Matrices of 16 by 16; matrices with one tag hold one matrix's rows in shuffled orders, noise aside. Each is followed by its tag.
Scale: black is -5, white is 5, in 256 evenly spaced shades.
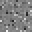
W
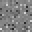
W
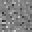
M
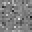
M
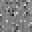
W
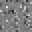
W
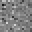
M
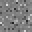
W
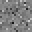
W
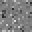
M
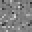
M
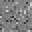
W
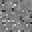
M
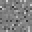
W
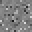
W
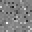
W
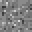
M
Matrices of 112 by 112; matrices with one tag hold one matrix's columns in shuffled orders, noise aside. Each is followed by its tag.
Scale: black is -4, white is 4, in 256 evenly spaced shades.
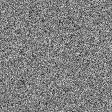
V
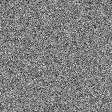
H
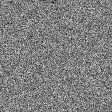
H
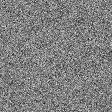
V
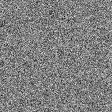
V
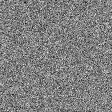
H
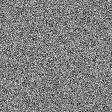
V
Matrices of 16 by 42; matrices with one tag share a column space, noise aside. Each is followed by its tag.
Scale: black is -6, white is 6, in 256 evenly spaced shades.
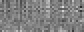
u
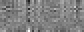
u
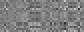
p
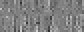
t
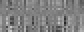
t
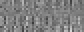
t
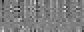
u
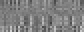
t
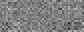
p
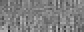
t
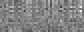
u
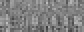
t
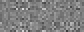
p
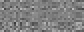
p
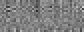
u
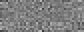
p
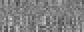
t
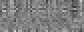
u
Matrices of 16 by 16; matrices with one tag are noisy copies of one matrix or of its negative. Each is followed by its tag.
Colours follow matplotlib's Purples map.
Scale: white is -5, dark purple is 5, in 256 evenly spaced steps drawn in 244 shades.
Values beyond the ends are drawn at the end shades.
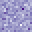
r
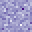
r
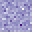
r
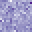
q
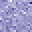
q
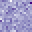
q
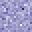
r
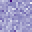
q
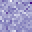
q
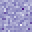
r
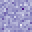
r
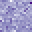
q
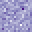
r
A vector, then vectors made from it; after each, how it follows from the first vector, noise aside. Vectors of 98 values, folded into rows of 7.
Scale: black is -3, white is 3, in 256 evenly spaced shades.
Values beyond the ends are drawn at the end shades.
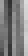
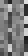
sign-scrambled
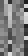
sign-scrambled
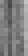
shrunk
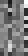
sign-scrambled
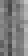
shrunk
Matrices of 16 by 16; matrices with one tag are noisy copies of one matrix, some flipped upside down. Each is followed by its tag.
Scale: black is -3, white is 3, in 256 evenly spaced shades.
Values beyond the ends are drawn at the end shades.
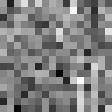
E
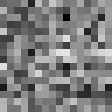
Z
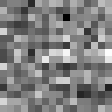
Z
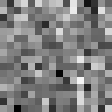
E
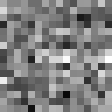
Z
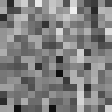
E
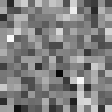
E
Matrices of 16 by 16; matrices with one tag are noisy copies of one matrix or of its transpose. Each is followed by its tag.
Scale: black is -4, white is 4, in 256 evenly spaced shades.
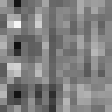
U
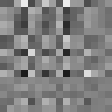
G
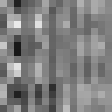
U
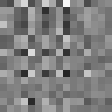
G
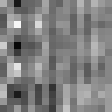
U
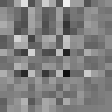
G
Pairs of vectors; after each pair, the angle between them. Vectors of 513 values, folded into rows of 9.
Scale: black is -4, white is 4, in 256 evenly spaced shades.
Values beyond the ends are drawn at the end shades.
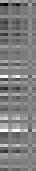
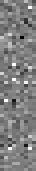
orthogonal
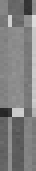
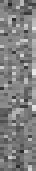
partly aligned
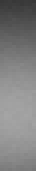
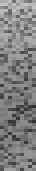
partly opposed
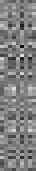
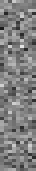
partly opposed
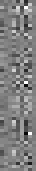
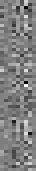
nearly opposite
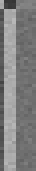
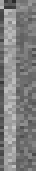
nearly parallel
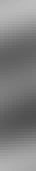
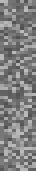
orthogonal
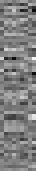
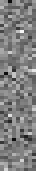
orthogonal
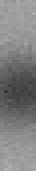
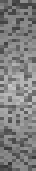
partly opposed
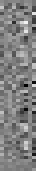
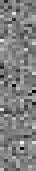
orthogonal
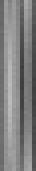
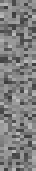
orthogonal
